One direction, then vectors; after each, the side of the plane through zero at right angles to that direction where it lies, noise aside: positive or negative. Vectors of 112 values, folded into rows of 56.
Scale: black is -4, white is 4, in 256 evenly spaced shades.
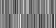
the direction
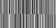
negative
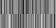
negative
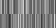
positive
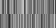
positive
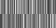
negative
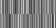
positive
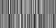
positive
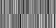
negative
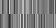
positive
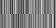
negative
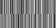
negative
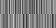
positive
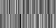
negative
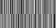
negative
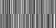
positive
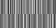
negative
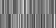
positive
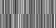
positive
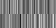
negative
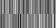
negative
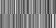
negative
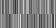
positive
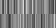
positive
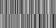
positive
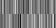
negative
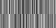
negative
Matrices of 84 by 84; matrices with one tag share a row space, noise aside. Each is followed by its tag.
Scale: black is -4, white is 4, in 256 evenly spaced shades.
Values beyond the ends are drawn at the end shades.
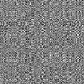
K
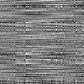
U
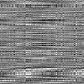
U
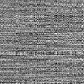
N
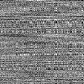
N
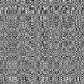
K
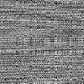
N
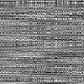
N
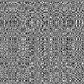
K
